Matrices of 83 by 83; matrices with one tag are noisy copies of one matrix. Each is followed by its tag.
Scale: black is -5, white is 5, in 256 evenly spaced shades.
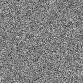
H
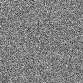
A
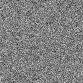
H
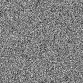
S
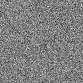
S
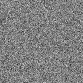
A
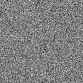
S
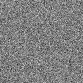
A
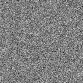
H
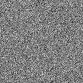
S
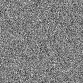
S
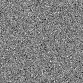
S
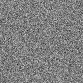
A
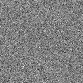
A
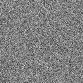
A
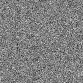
H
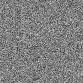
H
